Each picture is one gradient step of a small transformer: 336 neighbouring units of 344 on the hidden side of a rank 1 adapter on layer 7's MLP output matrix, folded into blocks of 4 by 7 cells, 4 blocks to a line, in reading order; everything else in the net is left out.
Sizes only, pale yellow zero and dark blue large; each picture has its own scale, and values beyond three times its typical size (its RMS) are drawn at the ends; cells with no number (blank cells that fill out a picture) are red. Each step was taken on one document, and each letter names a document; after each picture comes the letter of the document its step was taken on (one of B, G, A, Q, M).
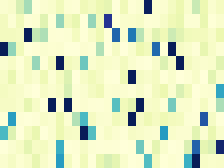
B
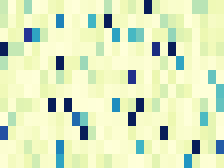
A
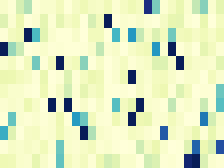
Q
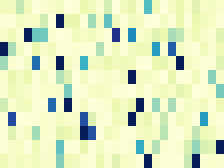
B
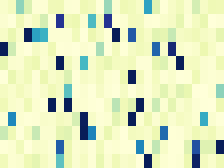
B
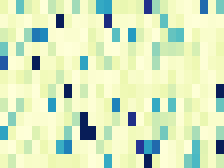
B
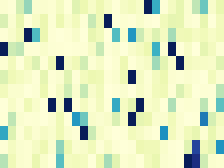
Q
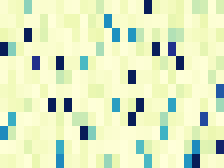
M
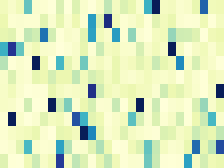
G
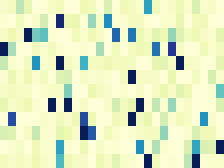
A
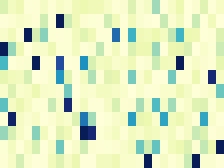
A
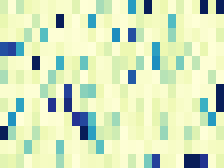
Q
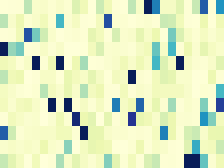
Q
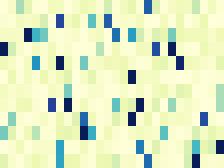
A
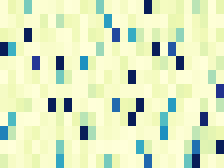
M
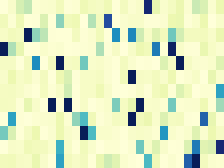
B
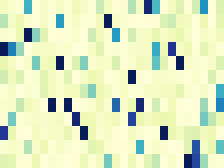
Q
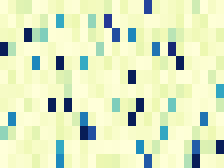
M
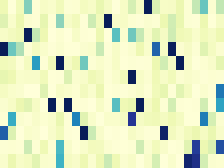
G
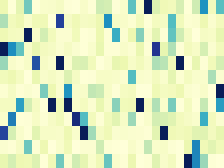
G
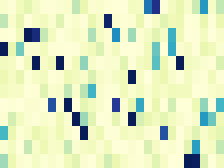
Q
